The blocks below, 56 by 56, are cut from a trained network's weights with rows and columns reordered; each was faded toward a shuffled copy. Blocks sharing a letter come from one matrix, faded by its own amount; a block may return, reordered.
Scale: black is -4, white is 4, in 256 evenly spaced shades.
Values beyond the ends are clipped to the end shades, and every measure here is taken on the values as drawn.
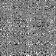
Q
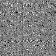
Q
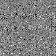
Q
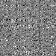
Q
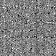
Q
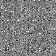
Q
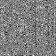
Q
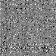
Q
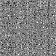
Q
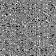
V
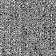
V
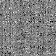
V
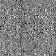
Q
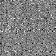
Q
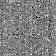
Q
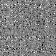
V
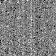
V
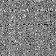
Q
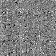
V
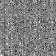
Q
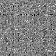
Q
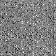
V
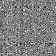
Q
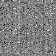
Q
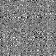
Q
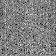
V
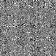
Q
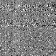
Q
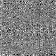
Q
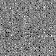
V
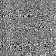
Q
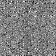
Q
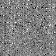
V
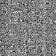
Q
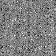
V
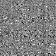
Q
